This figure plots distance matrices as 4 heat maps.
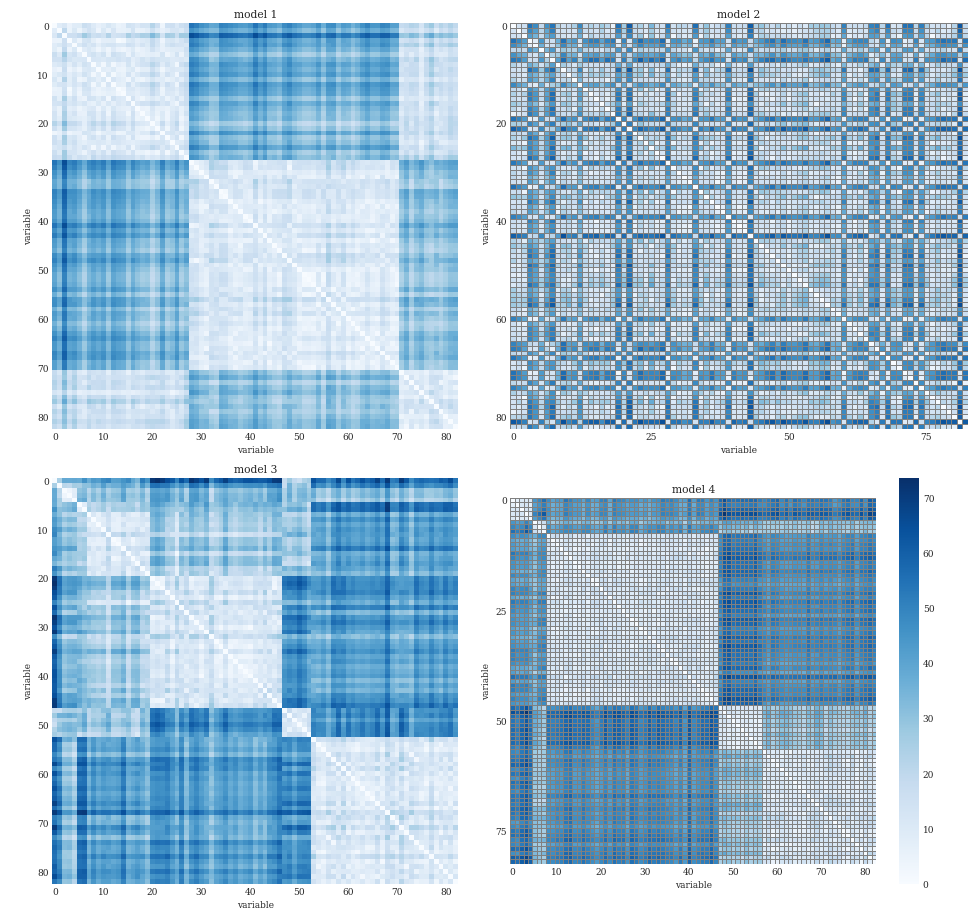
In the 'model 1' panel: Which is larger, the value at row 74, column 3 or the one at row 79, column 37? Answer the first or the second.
the second
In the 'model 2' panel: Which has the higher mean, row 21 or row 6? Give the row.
21
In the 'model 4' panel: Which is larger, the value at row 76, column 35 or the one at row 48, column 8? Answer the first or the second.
the second
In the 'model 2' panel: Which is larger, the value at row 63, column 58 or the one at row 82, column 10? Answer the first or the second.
the second
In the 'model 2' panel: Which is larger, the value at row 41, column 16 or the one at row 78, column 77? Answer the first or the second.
the second
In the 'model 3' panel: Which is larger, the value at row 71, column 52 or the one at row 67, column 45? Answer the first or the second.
the first
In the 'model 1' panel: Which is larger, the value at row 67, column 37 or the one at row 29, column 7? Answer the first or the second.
the second
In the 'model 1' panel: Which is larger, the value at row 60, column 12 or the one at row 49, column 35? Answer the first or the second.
the first
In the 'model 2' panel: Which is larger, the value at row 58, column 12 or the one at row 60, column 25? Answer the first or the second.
the second
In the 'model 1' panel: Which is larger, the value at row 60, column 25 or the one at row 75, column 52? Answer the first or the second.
the first
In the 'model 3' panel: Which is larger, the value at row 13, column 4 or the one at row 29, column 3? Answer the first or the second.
the second
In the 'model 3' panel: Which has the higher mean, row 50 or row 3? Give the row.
50
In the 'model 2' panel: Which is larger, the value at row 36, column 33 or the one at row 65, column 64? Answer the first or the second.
the first
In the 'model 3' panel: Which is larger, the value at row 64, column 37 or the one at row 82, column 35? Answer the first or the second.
the second
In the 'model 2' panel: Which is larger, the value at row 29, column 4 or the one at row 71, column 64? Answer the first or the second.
the second
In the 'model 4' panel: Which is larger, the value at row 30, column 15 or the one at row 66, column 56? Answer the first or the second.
the second
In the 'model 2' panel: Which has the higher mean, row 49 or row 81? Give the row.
81
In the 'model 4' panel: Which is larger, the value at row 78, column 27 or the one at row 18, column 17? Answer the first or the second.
the first
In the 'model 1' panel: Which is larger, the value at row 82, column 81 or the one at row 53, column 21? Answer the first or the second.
the second
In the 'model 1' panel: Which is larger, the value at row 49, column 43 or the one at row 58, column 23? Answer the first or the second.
the second
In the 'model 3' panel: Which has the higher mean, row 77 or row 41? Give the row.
77
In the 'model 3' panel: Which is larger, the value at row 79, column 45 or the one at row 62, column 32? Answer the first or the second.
the first
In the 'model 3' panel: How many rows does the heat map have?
83
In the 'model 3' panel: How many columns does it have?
83
